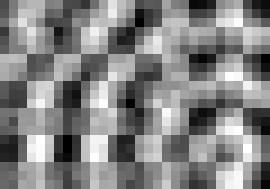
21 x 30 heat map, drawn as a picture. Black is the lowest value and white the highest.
Stripes: upright, repeating 4 times. Odd rows or columns: none. Rings: centred on the bottom right. Average level on the scale: 50%.
